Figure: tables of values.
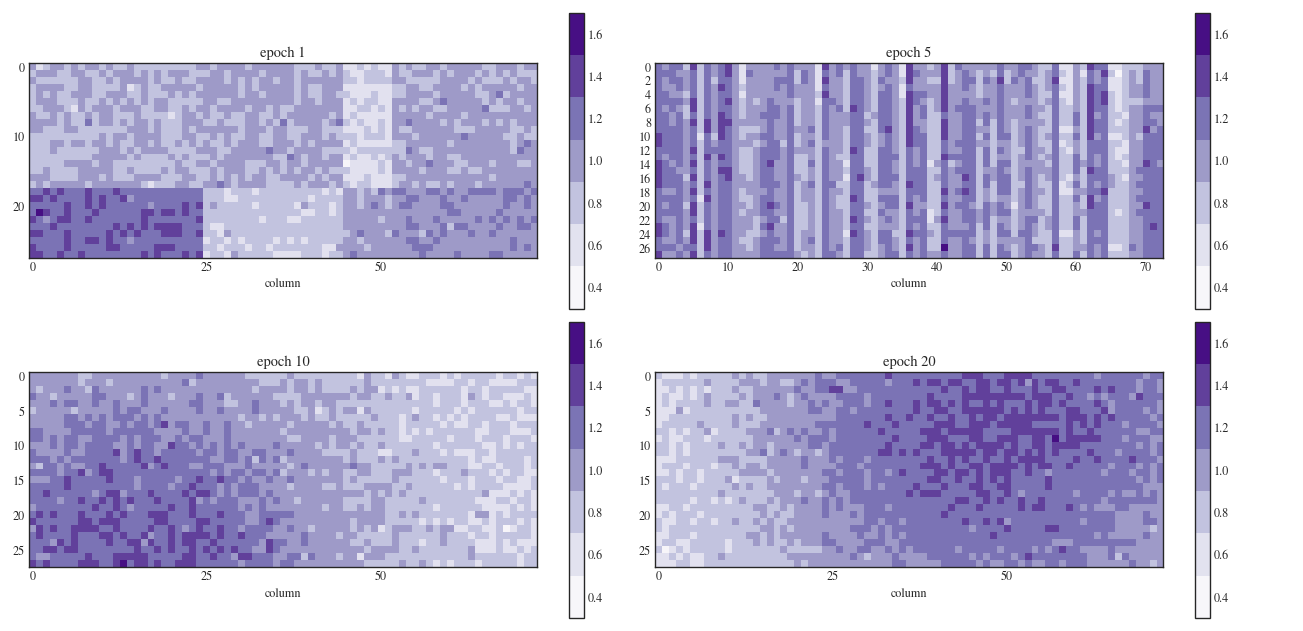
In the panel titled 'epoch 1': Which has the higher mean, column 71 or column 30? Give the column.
71
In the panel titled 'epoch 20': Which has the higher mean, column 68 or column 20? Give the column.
68
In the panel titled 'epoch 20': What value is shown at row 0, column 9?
0.8
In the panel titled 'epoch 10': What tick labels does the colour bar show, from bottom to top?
0.4, 0.6, 0.8, 1.0, 1.2, 1.4, 1.6
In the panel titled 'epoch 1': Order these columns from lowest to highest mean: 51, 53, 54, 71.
51, 53, 71, 54
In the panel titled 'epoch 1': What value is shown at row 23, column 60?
0.8
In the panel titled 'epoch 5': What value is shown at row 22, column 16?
1.2
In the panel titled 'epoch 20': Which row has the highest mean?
8
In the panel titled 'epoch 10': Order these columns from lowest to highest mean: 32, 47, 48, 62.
62, 47, 48, 32
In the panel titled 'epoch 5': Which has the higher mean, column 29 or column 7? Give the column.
7
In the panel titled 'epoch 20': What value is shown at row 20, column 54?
1.2
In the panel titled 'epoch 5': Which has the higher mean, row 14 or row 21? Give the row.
21
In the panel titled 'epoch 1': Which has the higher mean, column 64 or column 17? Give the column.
64
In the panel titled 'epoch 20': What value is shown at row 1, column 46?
1.4
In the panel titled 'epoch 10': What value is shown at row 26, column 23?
1.4
